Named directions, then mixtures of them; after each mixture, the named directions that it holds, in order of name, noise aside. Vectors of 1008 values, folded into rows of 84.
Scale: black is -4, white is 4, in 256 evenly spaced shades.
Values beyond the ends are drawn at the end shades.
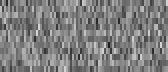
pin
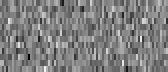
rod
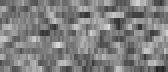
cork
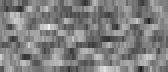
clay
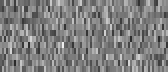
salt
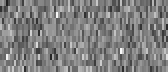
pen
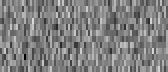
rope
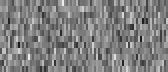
rod, rope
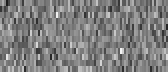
pen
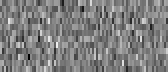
rod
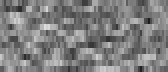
clay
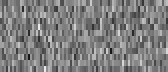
pin, rod, rope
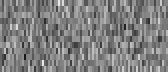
rope, salt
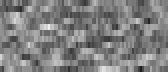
clay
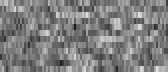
clay, cork, pin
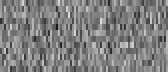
pin, rope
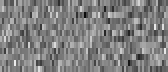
cork, pen, salt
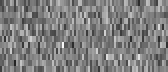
salt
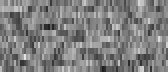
clay, salt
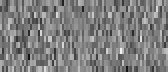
pen, rod
